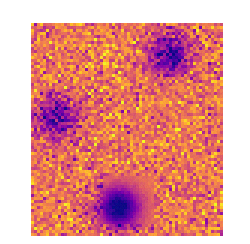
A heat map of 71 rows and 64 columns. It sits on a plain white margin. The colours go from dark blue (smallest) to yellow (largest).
The bottom middle is the smoothest part. In the bottom middle lies a patch that is calmer than the rest. The ninth with the lowest average is the bottom middle. Overall the values sit about 60% of the way up the scale. There are three dips. No single row or column stands out from its neighbours.
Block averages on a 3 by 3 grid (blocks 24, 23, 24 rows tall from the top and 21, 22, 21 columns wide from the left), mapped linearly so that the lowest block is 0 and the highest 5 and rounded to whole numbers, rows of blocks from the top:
5 4 2
1 5 5
5 0 5
